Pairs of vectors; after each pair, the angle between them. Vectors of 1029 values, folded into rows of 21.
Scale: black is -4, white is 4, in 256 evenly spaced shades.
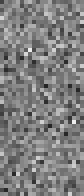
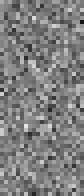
partly opposed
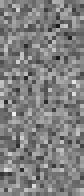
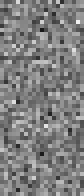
orthogonal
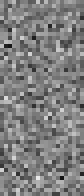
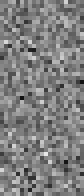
partly aligned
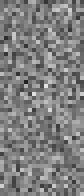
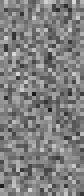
nearly opposite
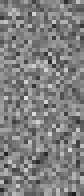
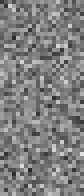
partly aligned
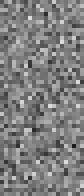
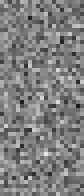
nearly opposite
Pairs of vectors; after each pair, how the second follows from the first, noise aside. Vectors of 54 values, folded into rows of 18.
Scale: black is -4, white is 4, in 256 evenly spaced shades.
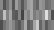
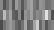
copied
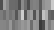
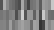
copied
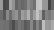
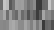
negated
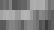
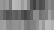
negated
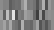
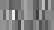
copied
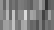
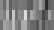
copied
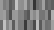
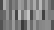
shuffled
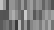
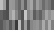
copied
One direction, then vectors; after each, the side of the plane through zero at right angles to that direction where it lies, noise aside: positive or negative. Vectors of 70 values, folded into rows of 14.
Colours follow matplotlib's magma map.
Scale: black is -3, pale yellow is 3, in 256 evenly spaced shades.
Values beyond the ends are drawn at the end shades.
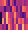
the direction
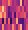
negative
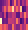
negative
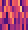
negative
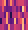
positive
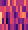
negative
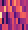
negative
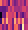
positive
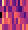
positive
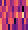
negative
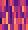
positive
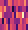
negative
